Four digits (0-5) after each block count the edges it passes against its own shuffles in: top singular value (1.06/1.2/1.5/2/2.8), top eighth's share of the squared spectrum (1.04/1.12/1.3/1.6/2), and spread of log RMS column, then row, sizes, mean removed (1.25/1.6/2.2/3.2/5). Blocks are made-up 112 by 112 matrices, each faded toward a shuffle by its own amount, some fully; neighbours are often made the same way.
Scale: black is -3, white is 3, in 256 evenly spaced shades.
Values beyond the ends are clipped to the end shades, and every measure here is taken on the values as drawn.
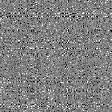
4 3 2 3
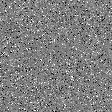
2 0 0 0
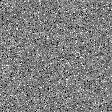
1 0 0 0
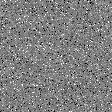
0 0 0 0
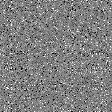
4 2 1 1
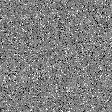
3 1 0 0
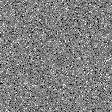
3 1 0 0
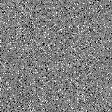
3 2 1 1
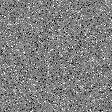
1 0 0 0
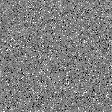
3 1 1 0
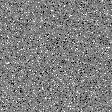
0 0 0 0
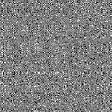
5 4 3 3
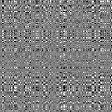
5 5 4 4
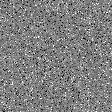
0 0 0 0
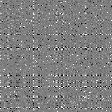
5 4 3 3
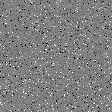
0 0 0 0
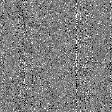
2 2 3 0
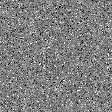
0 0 1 0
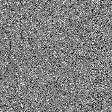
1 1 2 0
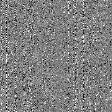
2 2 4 0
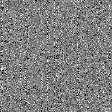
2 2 3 0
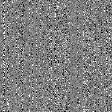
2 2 4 0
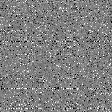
4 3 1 2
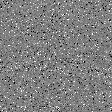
2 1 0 0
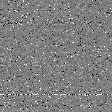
4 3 0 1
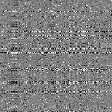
5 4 2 4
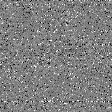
3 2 0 2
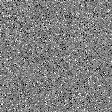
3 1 0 0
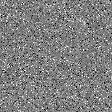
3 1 0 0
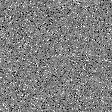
2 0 0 0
